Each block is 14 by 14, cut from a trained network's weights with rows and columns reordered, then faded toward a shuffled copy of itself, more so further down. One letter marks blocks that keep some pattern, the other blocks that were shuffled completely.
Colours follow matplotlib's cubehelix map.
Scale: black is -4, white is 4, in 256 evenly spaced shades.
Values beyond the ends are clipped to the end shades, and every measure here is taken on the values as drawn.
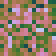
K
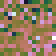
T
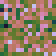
T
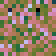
T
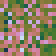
K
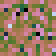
T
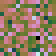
K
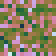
T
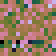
K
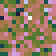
T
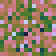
T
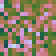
T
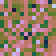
T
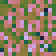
K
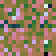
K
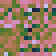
K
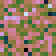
T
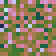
K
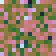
T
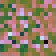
K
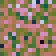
T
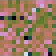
T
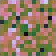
T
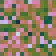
T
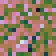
T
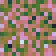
T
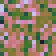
T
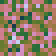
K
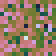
T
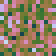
T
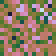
K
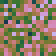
T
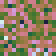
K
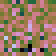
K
